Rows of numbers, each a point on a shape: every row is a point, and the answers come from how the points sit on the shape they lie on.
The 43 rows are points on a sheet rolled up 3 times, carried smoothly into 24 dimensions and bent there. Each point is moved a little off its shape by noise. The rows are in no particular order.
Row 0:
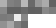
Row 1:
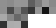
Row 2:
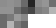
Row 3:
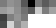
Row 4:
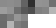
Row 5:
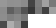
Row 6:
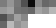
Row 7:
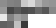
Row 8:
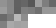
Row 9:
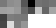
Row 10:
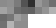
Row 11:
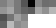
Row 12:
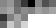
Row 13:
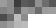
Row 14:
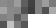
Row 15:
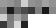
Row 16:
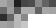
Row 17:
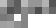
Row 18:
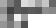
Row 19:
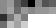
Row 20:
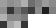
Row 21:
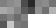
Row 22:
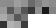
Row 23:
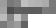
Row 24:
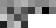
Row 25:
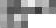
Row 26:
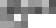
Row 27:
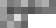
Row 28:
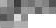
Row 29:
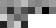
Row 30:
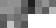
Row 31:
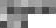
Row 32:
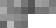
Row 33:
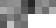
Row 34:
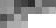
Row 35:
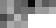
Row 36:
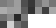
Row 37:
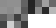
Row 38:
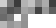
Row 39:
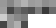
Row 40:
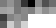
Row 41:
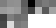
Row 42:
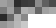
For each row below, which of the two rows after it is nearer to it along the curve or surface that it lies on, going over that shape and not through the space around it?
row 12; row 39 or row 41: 41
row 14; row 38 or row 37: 37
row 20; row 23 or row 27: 23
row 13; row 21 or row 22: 21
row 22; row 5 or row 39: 39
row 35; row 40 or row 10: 10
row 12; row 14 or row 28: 28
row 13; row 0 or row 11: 11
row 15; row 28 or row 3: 3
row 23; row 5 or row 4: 5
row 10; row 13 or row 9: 13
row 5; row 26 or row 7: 26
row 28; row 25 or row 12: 12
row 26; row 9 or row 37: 37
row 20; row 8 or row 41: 41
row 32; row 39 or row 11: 11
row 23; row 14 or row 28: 28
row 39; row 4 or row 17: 17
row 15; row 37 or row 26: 37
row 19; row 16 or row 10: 16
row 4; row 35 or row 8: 8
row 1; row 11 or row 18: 11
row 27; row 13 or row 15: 13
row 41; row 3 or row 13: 3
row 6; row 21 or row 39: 21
